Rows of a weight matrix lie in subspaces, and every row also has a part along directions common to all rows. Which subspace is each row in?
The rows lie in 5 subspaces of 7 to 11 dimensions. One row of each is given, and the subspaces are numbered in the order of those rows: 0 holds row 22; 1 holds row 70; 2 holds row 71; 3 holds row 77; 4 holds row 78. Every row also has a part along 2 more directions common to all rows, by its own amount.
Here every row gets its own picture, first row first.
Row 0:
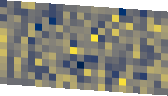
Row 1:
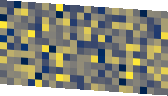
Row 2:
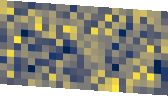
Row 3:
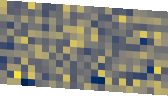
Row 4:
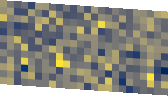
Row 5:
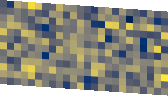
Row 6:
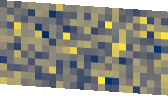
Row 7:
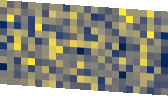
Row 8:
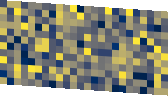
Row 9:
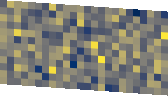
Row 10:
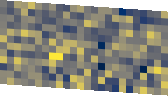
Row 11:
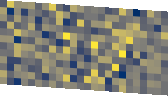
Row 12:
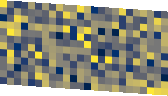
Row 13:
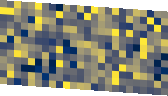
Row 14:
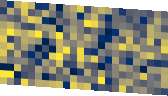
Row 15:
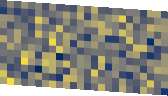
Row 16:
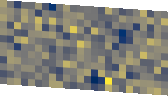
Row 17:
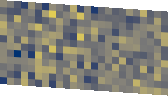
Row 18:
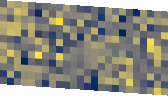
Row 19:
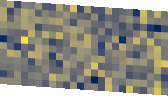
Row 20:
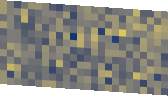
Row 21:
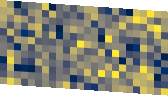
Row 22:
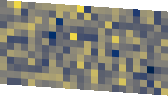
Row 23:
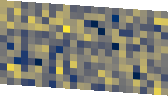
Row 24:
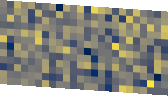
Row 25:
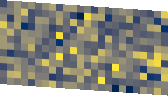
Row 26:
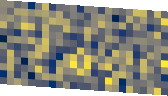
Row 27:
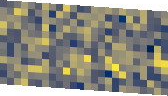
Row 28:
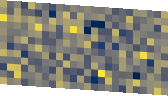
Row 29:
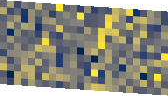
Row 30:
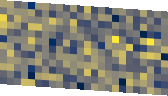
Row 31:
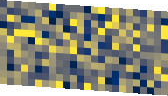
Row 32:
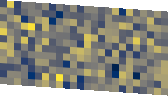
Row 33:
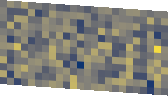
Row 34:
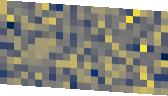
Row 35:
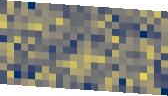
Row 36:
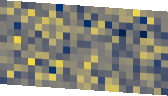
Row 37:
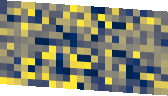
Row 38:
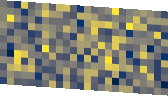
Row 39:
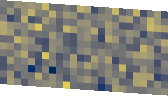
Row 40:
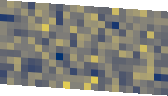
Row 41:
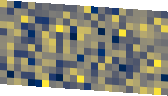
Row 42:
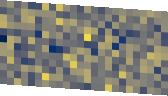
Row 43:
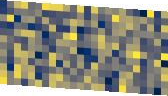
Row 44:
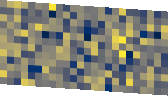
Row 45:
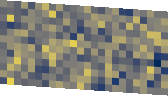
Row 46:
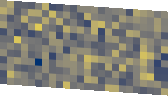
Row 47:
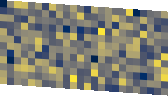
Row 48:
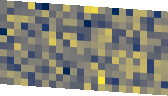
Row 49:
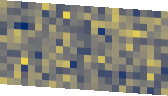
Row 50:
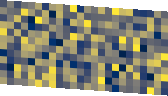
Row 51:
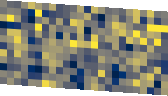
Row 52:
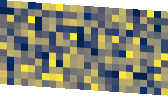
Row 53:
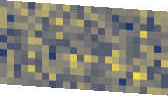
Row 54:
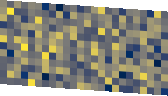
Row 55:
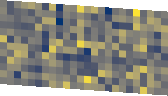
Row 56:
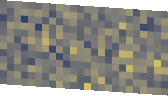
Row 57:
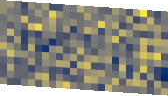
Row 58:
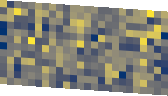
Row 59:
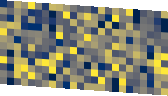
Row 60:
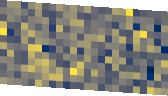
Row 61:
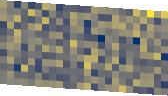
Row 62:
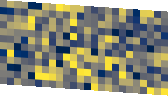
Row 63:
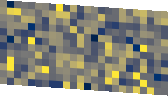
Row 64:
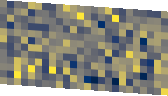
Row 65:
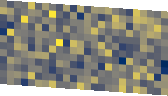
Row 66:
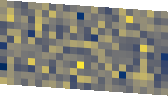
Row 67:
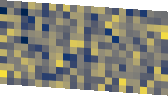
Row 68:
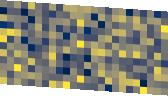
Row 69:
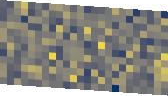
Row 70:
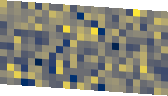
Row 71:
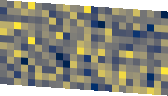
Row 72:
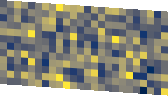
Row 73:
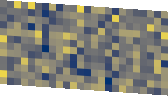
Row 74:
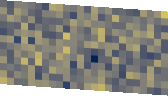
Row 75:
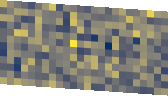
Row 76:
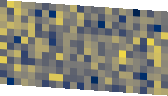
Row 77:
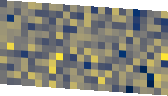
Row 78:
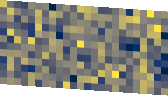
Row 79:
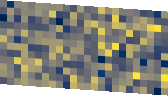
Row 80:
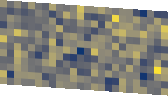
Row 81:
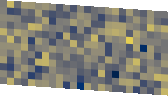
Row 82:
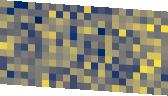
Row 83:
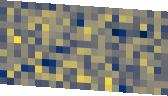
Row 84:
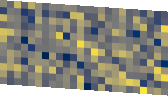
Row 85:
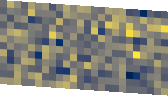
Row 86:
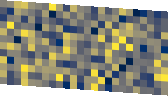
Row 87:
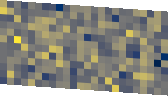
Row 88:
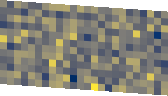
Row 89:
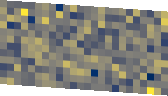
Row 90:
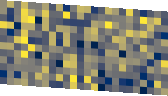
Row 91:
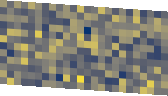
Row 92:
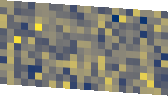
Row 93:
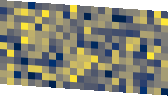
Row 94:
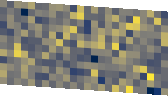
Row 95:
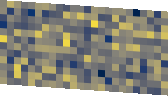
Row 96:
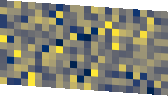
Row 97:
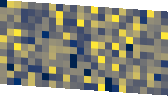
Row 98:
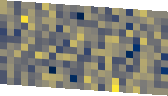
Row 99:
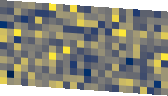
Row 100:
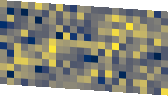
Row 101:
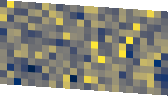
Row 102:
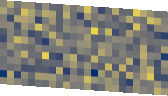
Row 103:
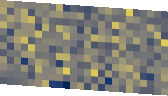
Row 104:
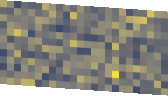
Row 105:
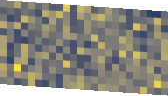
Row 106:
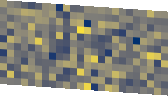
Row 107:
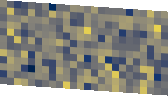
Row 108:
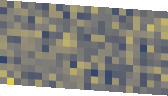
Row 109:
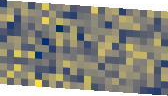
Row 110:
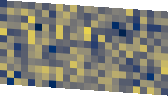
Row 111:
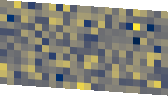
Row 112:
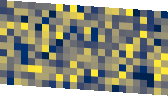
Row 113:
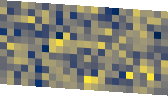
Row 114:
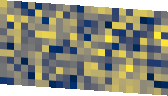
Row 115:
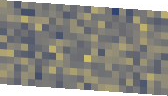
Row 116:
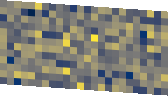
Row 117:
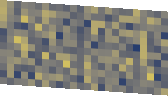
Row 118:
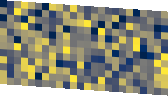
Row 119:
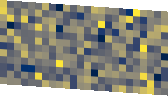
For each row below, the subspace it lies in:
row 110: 4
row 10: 3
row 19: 1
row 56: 2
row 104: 4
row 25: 3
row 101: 1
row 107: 4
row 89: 3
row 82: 0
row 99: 2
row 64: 1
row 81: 4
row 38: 3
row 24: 3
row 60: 4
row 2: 3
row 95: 2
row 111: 4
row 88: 0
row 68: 2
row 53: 4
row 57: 0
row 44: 1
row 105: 4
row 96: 0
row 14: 3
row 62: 0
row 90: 2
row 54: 0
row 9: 1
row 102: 2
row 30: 1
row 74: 2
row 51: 4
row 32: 4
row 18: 1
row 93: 3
